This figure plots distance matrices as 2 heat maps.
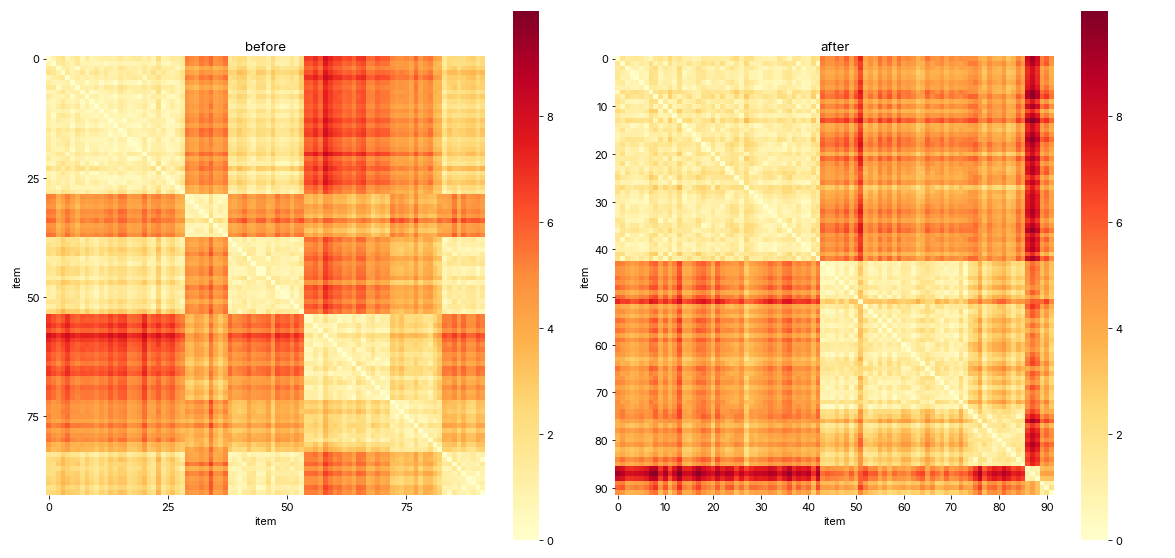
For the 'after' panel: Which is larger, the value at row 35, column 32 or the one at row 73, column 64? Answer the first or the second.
the second
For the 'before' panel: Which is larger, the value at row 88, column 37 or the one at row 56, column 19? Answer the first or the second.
the second
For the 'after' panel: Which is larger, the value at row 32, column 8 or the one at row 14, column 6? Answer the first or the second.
the first
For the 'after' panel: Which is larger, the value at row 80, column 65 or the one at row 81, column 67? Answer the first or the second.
the first
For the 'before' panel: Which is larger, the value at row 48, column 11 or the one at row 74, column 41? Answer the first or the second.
the second
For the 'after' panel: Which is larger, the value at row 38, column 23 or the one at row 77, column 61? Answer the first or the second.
the second
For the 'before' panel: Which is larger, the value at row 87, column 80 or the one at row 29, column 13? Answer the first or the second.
the second
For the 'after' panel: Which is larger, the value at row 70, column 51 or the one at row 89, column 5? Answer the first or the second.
the second
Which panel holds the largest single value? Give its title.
after
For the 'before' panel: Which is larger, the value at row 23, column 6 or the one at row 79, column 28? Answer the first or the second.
the second
